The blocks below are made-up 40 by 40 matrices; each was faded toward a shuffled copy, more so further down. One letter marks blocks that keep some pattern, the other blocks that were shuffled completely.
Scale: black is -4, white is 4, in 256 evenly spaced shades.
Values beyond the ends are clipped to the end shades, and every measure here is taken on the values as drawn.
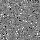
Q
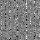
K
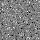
Q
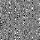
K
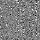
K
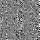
K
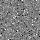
Q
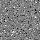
Q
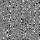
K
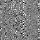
K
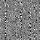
K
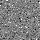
Q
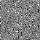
K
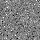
Q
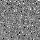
Q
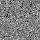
Q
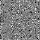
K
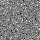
Q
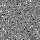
Q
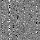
K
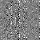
K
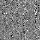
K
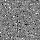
Q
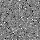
Q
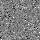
Q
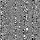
K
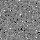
Q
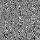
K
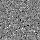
Q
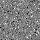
Q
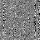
K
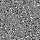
Q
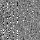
K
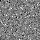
Q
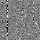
K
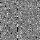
K
